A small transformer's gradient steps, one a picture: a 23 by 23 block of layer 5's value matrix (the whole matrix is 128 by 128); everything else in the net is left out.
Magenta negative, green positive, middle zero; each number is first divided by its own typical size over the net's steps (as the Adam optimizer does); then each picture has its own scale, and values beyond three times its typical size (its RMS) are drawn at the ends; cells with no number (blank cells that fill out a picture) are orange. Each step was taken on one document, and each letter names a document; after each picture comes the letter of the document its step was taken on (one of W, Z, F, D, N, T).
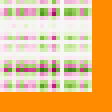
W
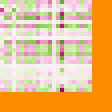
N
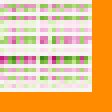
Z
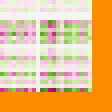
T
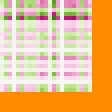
W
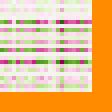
Z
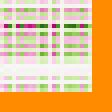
T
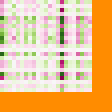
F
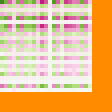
W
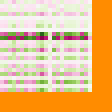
T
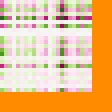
F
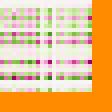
N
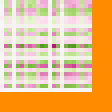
W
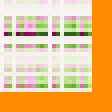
T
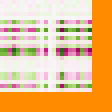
F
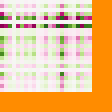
F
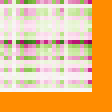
N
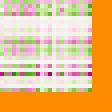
N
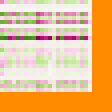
Z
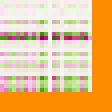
T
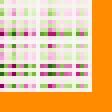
T
